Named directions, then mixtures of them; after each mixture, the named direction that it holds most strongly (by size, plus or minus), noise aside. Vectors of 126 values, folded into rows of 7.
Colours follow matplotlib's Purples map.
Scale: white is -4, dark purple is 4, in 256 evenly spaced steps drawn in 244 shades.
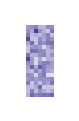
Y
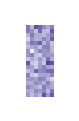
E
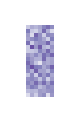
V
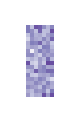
E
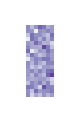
Y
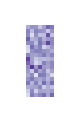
Y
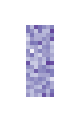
E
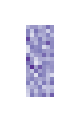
Y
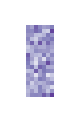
Y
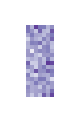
E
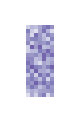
V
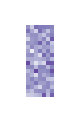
E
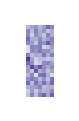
Y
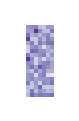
Y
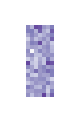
E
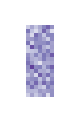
V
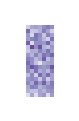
V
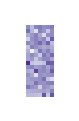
E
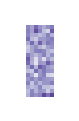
Y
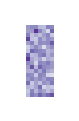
Y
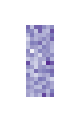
E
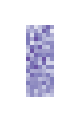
E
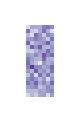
V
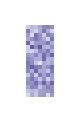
V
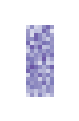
V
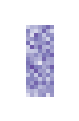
V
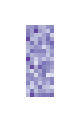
Y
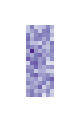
E
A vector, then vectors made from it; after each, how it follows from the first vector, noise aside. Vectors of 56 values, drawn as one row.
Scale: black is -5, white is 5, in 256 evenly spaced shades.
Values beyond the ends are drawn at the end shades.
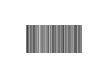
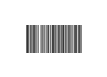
scaled up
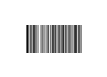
scaled up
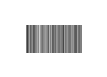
copied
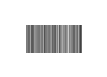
reversed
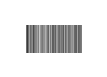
copied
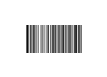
scaled up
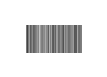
copied
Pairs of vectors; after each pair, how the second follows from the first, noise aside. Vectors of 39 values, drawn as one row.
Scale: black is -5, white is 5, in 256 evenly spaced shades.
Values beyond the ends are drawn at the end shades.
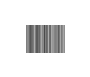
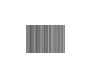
shrunk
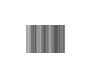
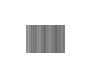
shrunk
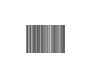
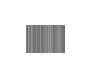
shrunk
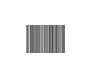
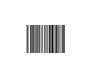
scaled up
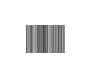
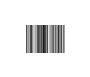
scaled up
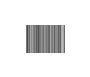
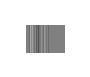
partly zeroed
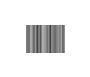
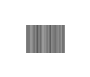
shrunk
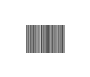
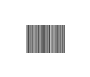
reversed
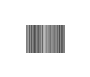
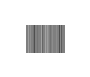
partly zeroed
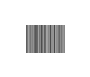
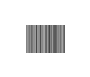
reversed
